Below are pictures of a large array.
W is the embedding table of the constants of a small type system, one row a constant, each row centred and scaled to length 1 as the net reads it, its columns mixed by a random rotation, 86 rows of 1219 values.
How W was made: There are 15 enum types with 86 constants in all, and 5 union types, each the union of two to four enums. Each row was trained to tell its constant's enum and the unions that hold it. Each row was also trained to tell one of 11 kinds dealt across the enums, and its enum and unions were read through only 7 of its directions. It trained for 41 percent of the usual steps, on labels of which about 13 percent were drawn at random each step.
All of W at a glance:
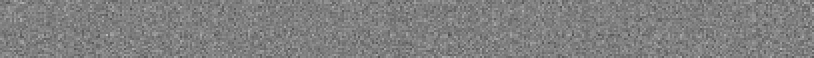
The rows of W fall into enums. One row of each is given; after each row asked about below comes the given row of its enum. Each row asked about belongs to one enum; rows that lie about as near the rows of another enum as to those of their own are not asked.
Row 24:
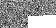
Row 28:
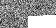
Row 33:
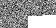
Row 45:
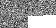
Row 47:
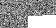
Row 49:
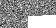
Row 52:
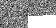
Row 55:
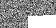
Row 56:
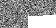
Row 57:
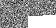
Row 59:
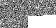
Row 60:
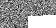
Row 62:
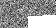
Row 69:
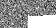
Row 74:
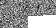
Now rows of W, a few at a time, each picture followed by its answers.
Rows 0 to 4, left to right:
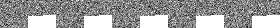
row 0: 59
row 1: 55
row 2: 55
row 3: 45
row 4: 33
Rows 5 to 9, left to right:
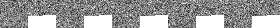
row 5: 55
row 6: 59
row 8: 47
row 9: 74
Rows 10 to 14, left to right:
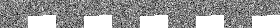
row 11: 62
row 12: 62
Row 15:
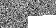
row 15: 24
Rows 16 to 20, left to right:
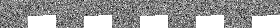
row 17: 57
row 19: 47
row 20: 49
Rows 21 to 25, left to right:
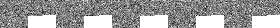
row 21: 33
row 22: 24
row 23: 47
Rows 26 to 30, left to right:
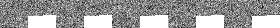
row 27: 55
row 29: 60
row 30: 74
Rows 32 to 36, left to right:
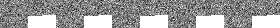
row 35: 60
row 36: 33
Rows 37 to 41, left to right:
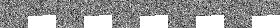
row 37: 62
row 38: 49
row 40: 28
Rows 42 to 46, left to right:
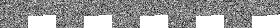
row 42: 60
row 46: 69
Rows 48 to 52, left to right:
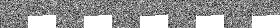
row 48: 47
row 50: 57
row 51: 69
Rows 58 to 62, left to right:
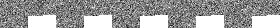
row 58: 62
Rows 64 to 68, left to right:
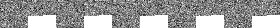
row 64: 60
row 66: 74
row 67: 45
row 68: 57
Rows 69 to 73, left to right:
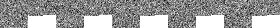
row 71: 57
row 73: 74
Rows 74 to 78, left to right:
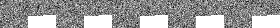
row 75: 59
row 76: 28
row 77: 28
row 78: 55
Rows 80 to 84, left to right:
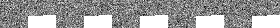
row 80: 60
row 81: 69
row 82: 74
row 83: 28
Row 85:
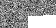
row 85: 45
